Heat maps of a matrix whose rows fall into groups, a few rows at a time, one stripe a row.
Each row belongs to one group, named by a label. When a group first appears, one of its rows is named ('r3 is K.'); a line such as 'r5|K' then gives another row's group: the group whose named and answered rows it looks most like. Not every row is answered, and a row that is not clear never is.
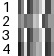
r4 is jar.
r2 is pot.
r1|jar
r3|jar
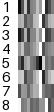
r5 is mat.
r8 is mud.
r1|jar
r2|pot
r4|pot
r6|pot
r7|pot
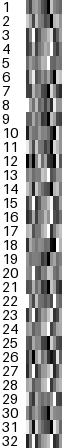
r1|mat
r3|jar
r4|jar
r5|pot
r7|mat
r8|mud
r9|mat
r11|mud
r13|pot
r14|mud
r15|jar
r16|jar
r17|pot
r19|mat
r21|mat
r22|mud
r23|jar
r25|mat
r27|jar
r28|pot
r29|mud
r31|mud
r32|jar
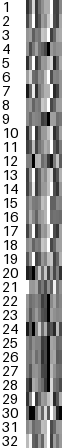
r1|jar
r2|jar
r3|pot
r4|mat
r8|pot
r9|mat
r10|jar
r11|jar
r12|mud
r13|jar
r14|jar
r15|pot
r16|pot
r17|jar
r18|pot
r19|jar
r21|mud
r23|mat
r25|mat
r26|mat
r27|mat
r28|mat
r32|pot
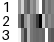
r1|pot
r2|mat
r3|mud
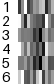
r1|jar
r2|mud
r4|mud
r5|mat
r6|pot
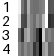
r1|mud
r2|mud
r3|mat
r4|mat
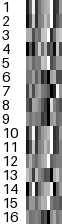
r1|jar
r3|pot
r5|pot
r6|mat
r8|mat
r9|mat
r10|jar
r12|pot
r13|mud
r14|jar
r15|pot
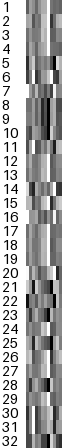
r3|pot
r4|pot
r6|jar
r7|mud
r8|mat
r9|mat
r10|mat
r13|pot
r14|mud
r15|pot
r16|mud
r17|pot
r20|mud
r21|mud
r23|mat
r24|pot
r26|pot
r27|pot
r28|mat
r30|jar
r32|mat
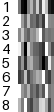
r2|mud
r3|pot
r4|mud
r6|jar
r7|mud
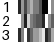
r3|jar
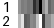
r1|mat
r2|pot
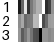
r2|pot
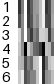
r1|jar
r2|jar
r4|mud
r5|pot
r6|pot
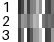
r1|jar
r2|pot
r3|jar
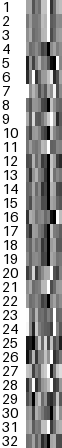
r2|pot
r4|mat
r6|jar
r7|mud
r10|mat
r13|mat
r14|mat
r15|mat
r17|mat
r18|mat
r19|mat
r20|jar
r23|mud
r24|mud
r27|pot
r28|jar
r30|mud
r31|pot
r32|mat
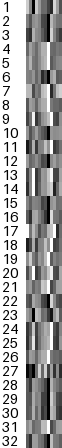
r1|mud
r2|mat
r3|mat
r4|pot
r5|pot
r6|mat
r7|pot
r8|pot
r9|jar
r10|mat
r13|jar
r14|jar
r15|mat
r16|mat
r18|jar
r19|pot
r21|pot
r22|mat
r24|jar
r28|mat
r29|mat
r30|mat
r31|pot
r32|mat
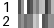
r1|jar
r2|pot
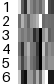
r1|mud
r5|mat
